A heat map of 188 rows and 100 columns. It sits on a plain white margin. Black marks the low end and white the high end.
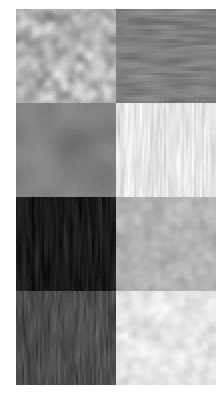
It is made of 4 by 2 panels. Panel 1,1: high, blotchy. Panel 1,2: middling, streaked across, faint in contrast. Panel 2,1: middling, smooth, faint in contrast. Panel 2,2: very high, streaked downward, faint in contrast. Panel 3,1: very low, streaked downward, faint in contrast. Panel 3,2: high, blotchy, faint in contrast. Panel 4,1: low, streaked downward, faint in contrast. Panel 4,2: very high, blotchy, faint in contrast.
